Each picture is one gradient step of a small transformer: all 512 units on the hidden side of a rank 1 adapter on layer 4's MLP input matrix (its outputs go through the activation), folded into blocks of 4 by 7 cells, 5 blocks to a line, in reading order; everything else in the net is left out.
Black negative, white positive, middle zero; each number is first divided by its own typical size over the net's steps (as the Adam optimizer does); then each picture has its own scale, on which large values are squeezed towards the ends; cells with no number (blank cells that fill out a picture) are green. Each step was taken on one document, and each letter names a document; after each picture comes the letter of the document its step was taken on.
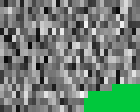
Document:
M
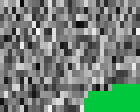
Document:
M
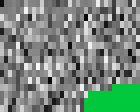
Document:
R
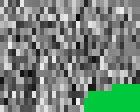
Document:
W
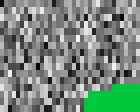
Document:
R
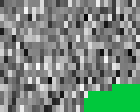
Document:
R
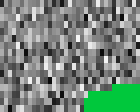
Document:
R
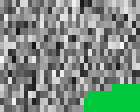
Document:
W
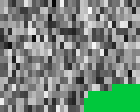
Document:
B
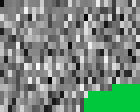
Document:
R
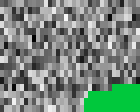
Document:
B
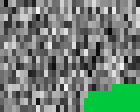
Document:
W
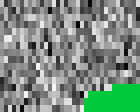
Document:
M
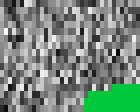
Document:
W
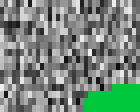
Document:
W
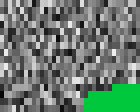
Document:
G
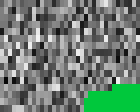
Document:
G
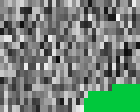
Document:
G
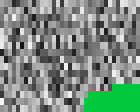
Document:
G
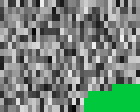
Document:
G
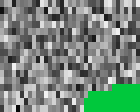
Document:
G
